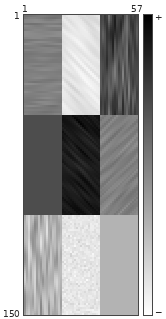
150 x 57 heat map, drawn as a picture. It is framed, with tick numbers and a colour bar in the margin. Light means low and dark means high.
It is made of 3 by 3 panels. Panel 1,1: middling, streaked across, faint in contrast. Panel 1,2: very low, slanting down to the right, faint in contrast. Panel 1,3: high, streaked downward. Panel 2,1: high, flat. Panel 2,2: very high, slanting down to the right, faint in contrast. Panel 2,3: middling, slanting up to the right, faint in contrast. Panel 3,1: low, streaked downward. Panel 3,2: very low, fine-grained, faint in contrast. Panel 3,3: low, flat.
